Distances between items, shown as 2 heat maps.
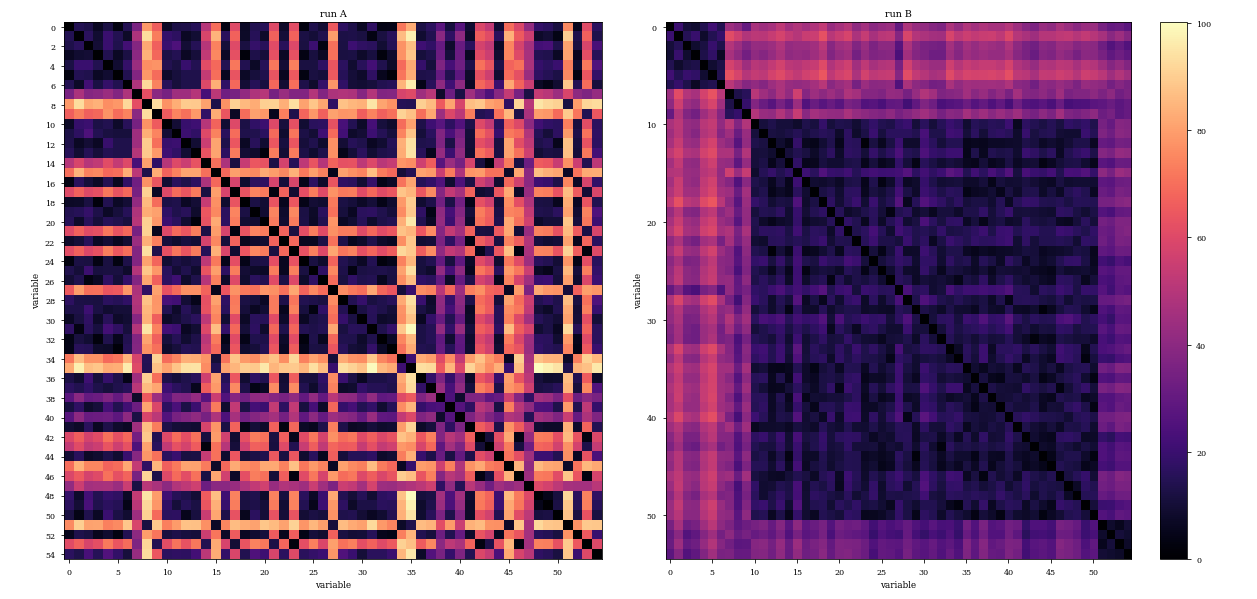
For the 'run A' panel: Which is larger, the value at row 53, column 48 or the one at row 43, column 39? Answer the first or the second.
the first
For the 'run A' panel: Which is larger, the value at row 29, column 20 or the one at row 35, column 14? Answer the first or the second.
the second
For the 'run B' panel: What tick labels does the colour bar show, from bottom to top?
0, 20, 40, 60, 80, 100
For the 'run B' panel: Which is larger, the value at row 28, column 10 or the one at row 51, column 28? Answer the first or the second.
the second
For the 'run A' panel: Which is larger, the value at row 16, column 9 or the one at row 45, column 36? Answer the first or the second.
the second
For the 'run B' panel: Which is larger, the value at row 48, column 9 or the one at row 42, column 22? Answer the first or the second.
the first
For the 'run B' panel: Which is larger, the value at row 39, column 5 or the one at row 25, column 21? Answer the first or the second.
the first
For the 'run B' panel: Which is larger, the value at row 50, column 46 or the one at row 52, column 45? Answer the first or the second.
the second
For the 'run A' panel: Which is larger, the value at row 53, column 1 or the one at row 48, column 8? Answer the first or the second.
the second
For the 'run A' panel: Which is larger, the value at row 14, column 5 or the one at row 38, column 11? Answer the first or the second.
the first
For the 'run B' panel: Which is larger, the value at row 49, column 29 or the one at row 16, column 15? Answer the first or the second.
the second
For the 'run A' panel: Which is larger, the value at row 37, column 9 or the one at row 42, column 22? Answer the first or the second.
the first
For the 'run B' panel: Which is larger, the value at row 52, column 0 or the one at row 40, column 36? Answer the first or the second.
the first
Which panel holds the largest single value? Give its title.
run A
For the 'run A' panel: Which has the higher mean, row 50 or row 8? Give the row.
8
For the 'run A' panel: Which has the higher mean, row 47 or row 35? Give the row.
35
